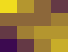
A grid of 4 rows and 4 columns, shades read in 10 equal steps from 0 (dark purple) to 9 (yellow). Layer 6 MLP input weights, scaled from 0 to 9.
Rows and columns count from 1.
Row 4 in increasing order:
0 2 5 7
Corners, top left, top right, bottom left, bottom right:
9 2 0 7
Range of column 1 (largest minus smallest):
9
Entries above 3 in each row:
3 4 3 2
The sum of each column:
15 17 19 20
